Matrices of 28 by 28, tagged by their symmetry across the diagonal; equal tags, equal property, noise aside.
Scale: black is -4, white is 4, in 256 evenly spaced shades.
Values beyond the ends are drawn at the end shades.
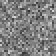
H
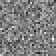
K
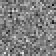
K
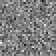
K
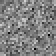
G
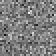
H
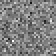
H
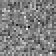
K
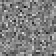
K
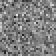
K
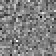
K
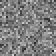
H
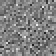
G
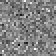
H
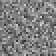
K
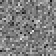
G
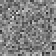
G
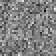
H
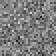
G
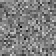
H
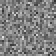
H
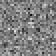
K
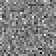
H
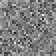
G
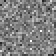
G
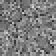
G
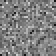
G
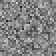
G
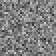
K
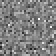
H
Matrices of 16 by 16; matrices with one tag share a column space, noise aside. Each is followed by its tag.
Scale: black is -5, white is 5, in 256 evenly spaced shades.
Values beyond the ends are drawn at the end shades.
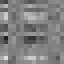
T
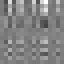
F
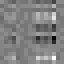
T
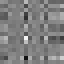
T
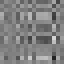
T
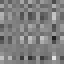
T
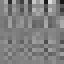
F
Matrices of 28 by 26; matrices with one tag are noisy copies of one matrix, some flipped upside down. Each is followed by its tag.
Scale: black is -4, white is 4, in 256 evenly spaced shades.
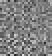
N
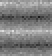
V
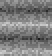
V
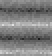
V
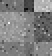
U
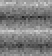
V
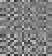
N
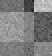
U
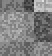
U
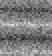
V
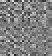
N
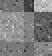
U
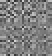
N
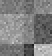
U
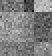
U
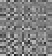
N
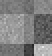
U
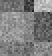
U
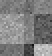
U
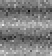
V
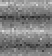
V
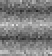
V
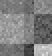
U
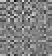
N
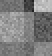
U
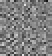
N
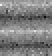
V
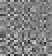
N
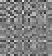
N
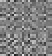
N
